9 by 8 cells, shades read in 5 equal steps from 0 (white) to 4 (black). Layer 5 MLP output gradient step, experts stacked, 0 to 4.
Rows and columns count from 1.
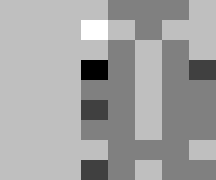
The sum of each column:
9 9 9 17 17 12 17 15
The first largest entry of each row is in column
5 6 5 4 4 4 4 5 4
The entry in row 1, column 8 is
1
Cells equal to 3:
3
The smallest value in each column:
1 1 1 0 1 1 1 1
